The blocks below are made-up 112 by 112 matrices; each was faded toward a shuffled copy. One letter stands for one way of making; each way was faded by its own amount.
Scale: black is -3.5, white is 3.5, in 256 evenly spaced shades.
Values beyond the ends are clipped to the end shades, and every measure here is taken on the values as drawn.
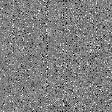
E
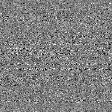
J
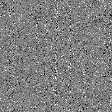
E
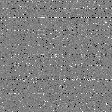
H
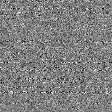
J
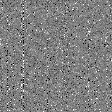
E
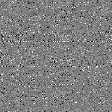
H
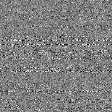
J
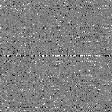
H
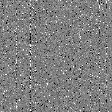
E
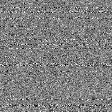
J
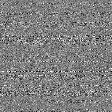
J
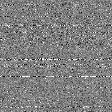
J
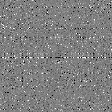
H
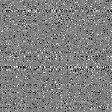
H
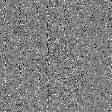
E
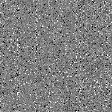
E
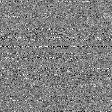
J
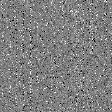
E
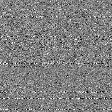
J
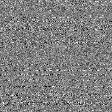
J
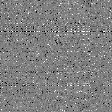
H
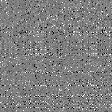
H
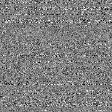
J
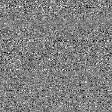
J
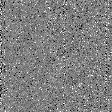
E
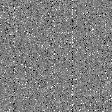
E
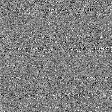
J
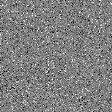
E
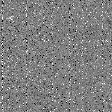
E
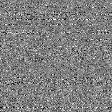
J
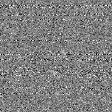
J
